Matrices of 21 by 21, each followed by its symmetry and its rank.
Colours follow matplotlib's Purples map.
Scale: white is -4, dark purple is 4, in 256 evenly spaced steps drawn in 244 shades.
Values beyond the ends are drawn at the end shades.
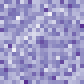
symmetric, full rank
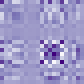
symmetric, rank two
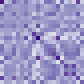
symmetric, rank three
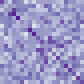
symmetric, full rank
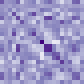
symmetric, rank three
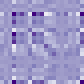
symmetric, rank two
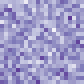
neither, full rank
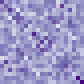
symmetric, full rank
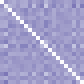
symmetric, full rank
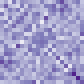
symmetric, full rank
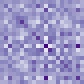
symmetric, rank three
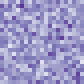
neither, full rank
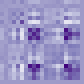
symmetric, rank two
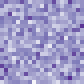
neither, full rank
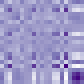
symmetric, rank two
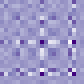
symmetric, rank two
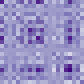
symmetric, rank three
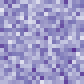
neither, full rank
